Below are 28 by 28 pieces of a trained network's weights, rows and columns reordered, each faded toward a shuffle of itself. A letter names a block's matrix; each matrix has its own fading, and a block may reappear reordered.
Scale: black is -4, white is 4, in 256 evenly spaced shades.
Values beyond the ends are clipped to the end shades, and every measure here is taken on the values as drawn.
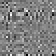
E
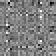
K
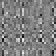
E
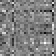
E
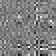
E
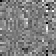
K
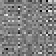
E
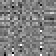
K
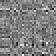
K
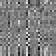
E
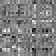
E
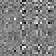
E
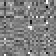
K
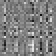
E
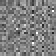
E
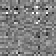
K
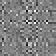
E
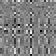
E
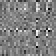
E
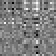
E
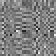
E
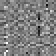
K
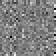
K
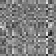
E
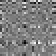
E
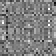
K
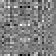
E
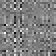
E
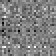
K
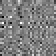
E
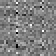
K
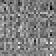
K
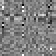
K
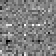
K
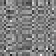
E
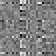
E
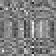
E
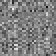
K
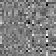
K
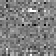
K
